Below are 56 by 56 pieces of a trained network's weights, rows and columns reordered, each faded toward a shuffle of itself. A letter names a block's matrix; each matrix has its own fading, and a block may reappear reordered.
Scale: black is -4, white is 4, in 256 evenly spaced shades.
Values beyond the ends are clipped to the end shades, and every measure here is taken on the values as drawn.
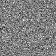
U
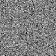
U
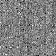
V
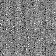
V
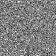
U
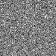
U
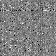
V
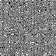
V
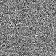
U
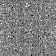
V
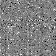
V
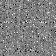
V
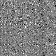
V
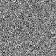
U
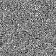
U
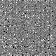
V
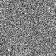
U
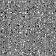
V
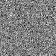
U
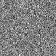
U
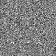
U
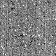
V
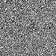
U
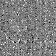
V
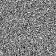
U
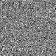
U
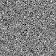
U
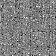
V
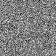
U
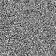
U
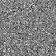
U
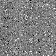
V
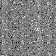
V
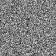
U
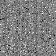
V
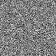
U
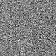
U
